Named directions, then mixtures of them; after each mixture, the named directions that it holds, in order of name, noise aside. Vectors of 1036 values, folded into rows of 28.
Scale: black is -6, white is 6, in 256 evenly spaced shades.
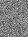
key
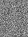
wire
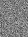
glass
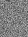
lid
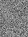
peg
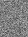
glass, key, peg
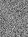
glass, peg, wire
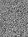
peg, wire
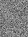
peg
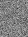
key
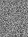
glass, wire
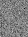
glass, peg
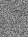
lid, peg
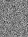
lid, wire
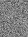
glass, key, lid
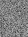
glass, peg, wire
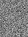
glass, peg, wire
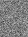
glass, key, wire
